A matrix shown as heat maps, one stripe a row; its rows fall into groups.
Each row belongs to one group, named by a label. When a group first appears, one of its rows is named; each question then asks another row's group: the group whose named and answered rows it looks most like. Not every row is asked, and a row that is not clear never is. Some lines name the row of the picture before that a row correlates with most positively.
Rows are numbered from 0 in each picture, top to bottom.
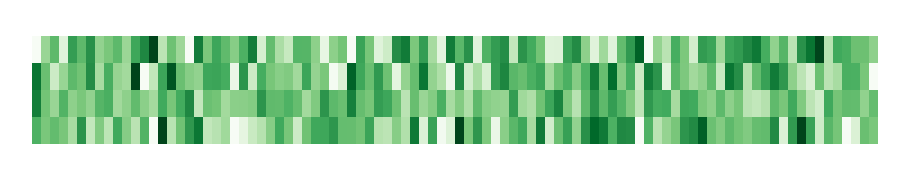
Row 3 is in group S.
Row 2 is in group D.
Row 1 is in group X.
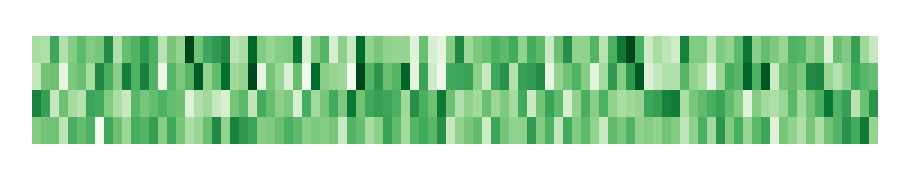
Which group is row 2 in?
D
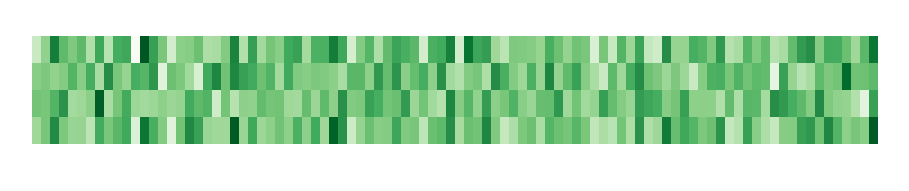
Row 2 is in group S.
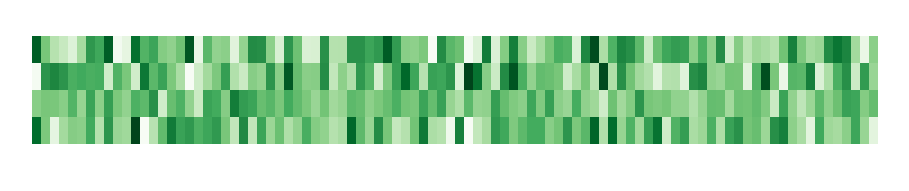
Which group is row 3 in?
X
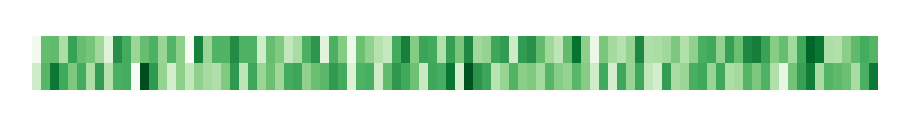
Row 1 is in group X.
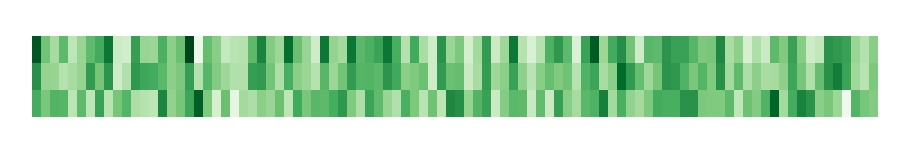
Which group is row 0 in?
D
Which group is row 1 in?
D
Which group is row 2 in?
S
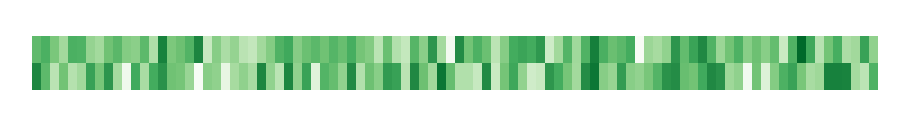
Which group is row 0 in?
S
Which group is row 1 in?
D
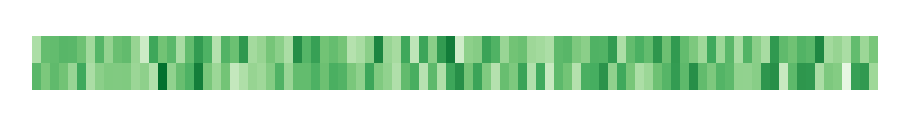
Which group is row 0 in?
S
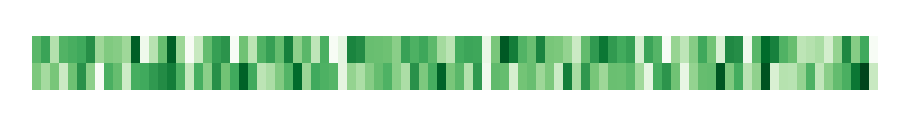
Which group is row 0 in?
X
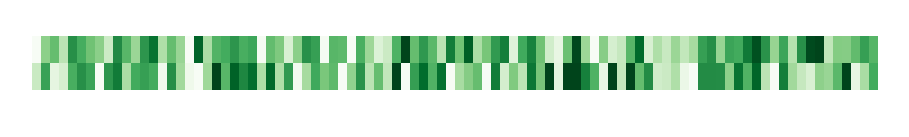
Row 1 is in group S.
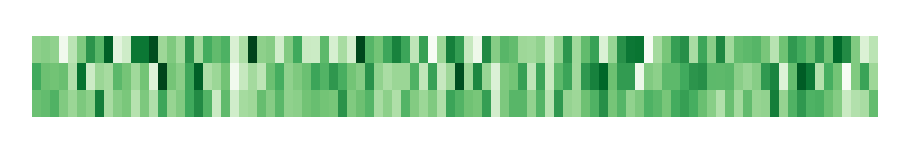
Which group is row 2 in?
S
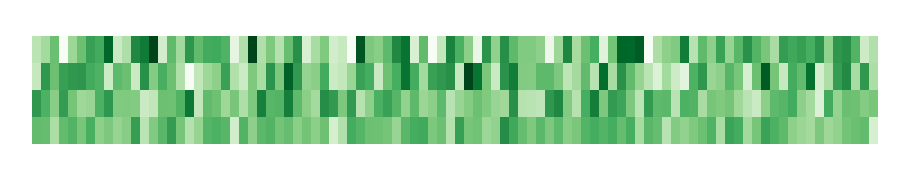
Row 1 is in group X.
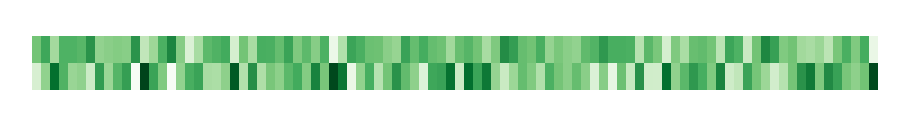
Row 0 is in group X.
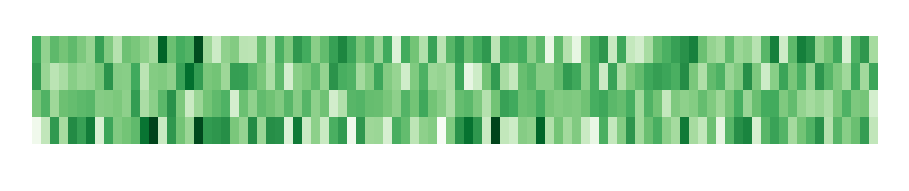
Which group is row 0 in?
S
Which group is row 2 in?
X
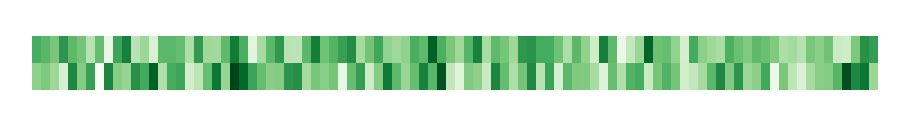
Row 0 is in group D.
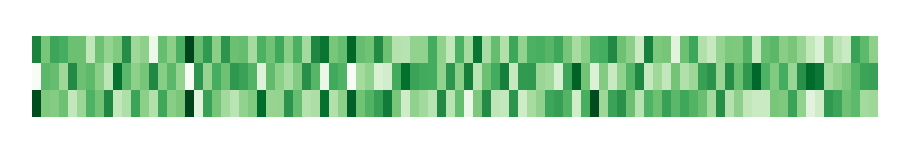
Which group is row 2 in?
D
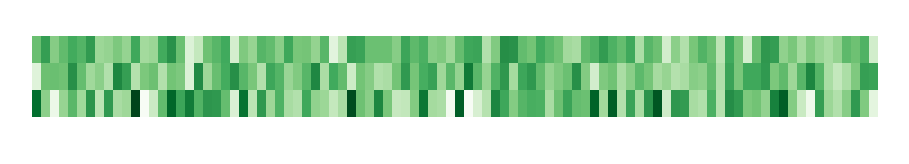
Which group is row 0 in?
X
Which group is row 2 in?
X
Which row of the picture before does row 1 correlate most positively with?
1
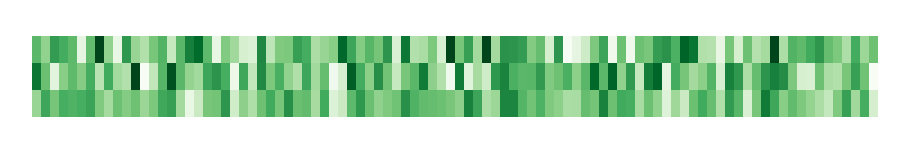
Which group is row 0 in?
S
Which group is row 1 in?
X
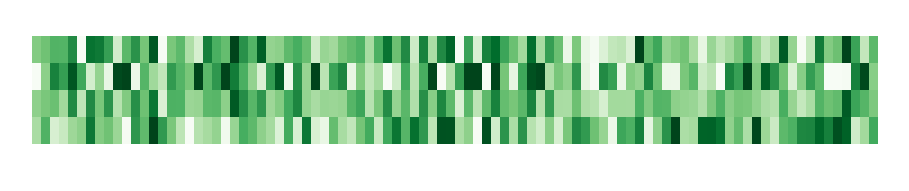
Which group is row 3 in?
D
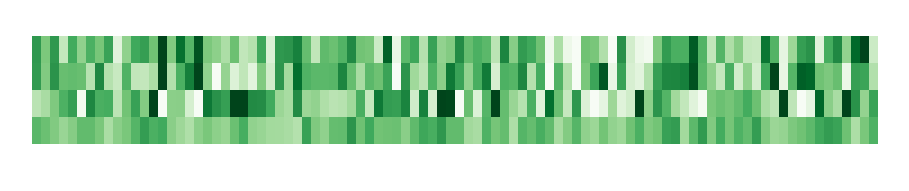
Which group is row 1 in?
S
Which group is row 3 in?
D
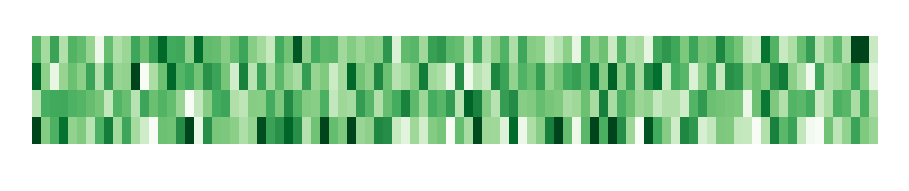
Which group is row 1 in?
X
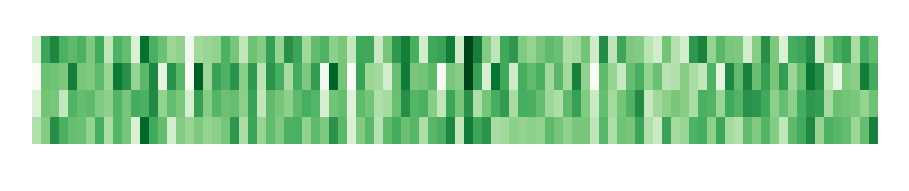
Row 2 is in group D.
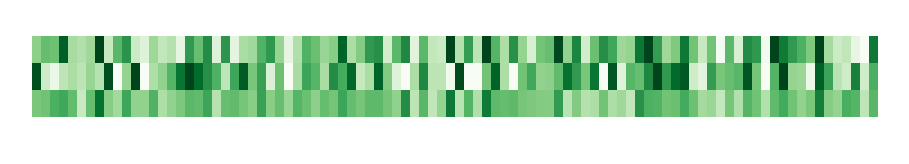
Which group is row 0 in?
S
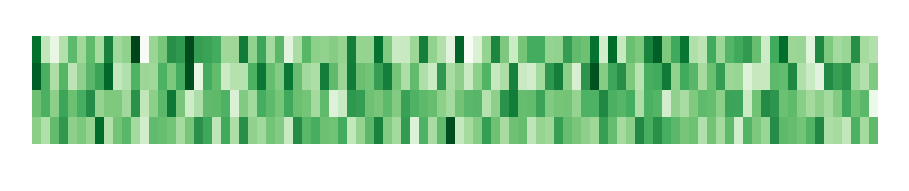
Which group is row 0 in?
X
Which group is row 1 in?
D
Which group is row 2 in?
X
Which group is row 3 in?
S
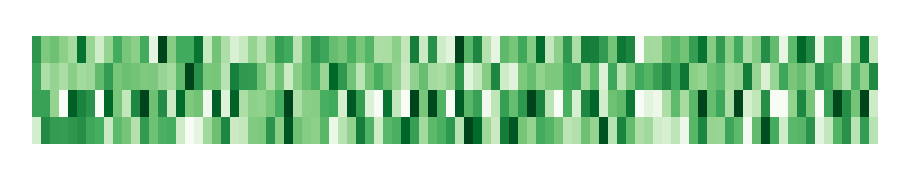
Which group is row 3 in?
X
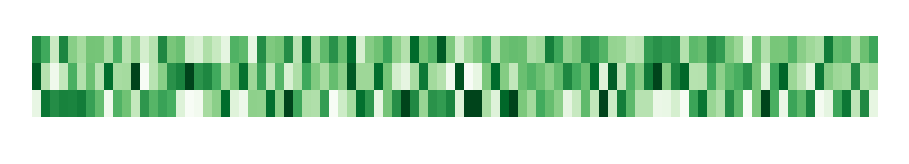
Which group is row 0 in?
D
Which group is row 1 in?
X
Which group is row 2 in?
X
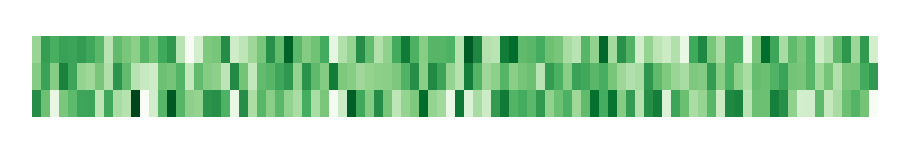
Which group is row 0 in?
X
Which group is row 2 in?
X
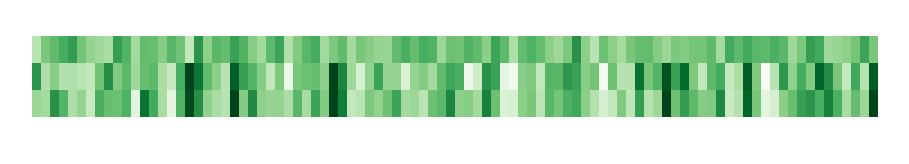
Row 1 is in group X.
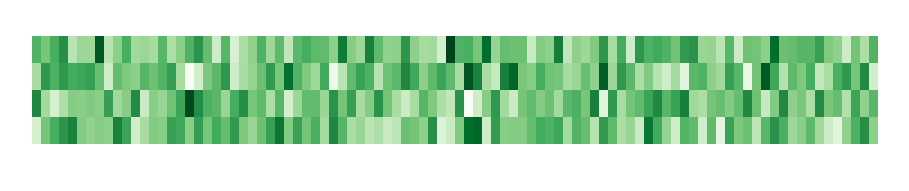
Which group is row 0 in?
S
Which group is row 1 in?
X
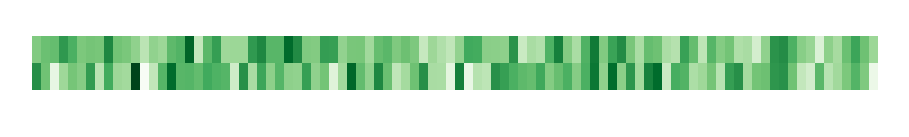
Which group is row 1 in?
X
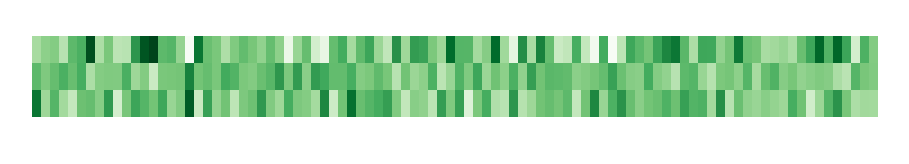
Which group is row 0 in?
D
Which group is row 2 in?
D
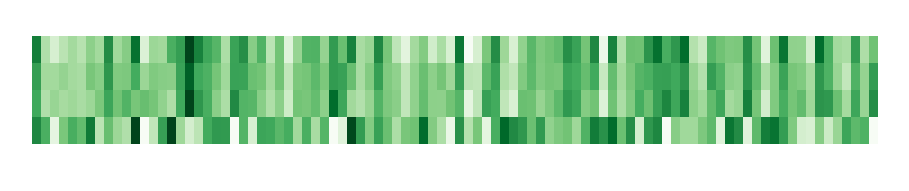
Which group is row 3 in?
X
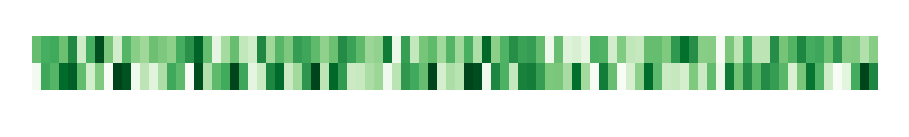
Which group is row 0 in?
S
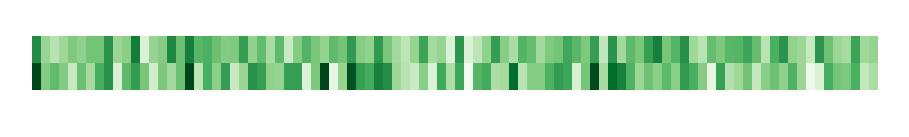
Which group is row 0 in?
X
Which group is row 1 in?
D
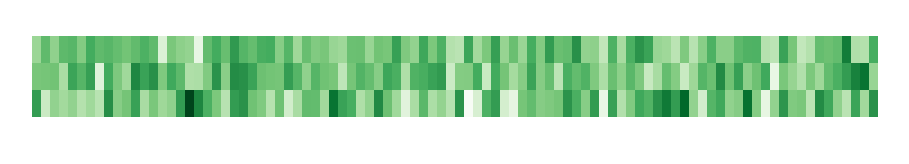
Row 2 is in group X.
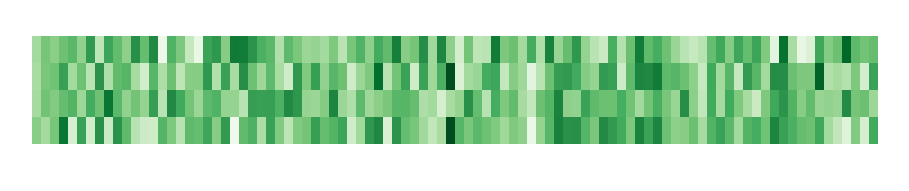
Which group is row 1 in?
S
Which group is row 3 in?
S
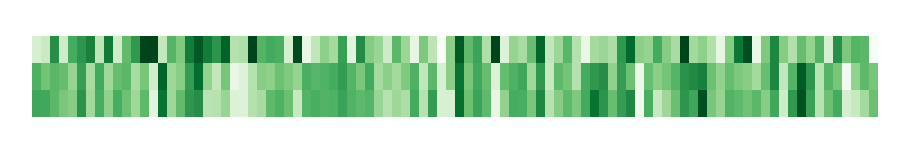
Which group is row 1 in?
S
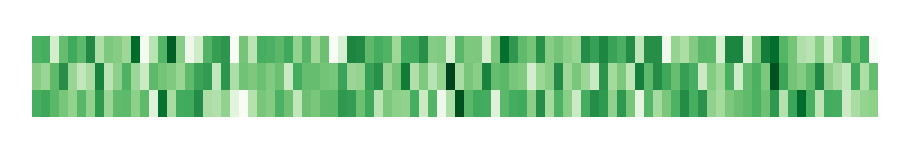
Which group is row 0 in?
X
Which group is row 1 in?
S
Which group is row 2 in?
S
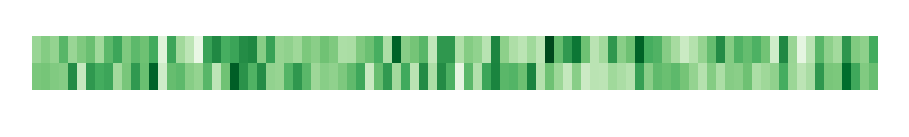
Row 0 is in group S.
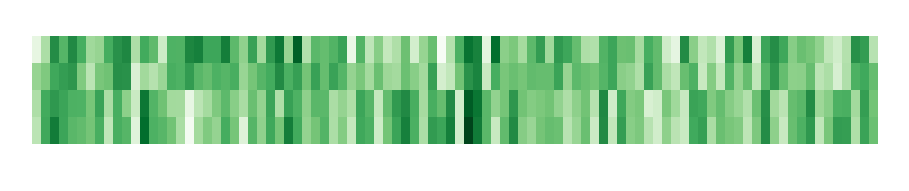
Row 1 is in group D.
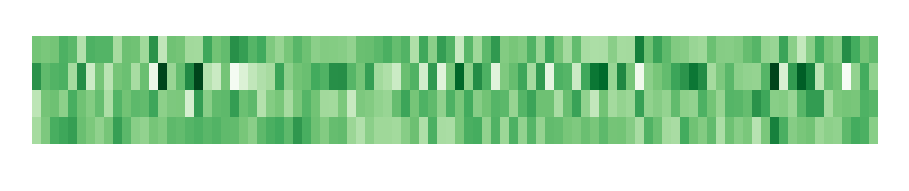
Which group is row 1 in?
S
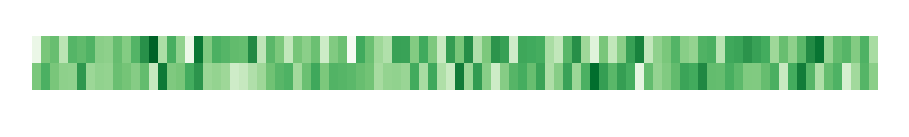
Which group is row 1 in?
S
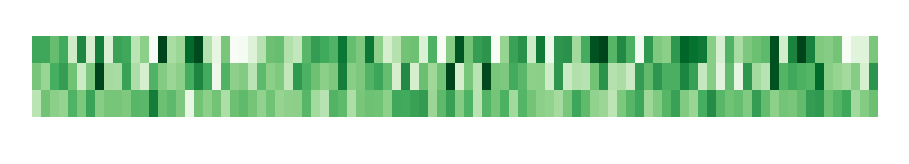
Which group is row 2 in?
D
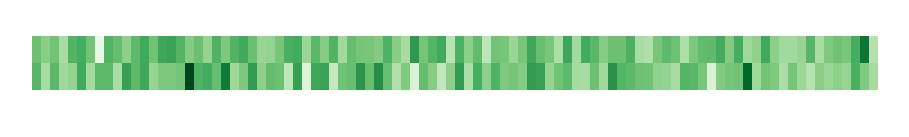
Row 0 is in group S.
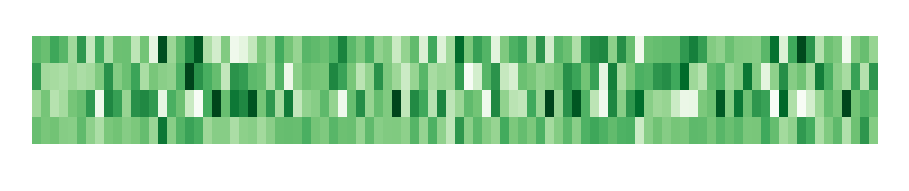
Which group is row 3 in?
S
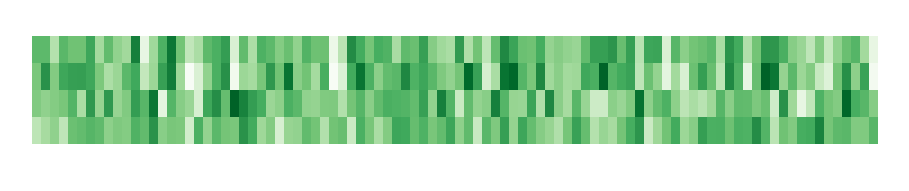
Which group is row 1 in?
X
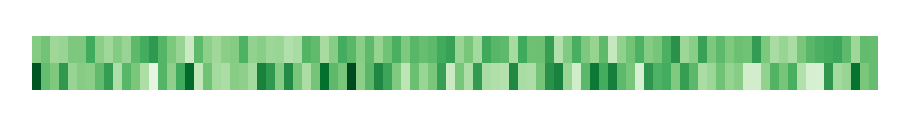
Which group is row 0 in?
D
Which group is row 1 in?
D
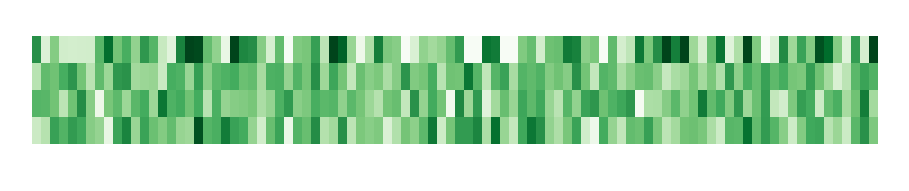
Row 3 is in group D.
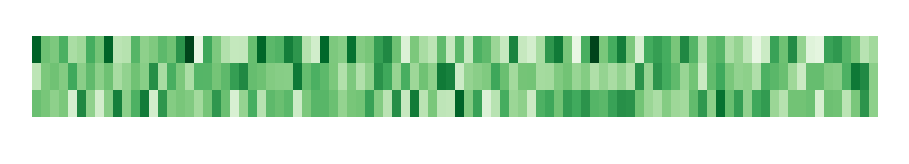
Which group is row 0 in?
D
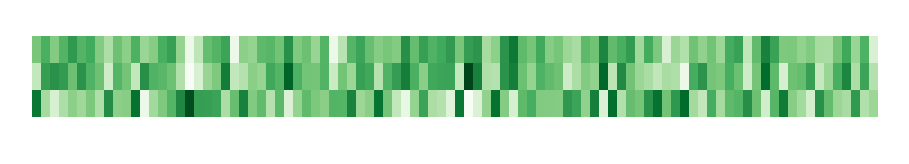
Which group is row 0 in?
X
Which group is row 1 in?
X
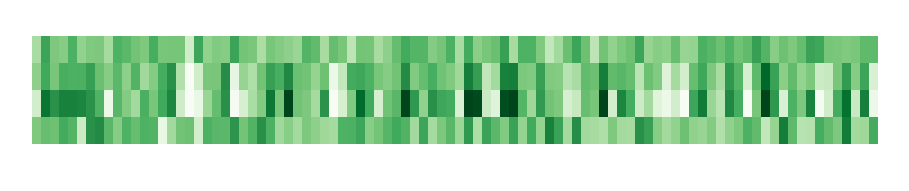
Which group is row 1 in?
X
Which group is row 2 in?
X
